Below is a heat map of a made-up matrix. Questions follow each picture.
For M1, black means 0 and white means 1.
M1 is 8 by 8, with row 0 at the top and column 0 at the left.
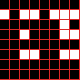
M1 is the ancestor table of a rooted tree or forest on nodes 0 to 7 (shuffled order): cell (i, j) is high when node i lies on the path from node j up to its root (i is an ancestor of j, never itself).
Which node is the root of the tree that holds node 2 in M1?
1
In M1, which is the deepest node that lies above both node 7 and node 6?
3
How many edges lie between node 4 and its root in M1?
0
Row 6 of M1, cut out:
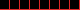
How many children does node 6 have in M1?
0
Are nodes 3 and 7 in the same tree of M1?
yes
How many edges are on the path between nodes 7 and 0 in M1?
4
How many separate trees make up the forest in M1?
2
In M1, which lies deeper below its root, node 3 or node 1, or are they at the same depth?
node 3
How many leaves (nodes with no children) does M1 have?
4
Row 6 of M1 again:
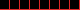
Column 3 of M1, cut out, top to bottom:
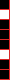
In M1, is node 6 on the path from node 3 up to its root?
no
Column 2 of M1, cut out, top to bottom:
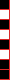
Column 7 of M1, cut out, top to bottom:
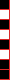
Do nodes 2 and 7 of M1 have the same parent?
yes
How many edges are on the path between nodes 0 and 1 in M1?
1
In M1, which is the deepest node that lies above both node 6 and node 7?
3
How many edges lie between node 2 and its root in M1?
3
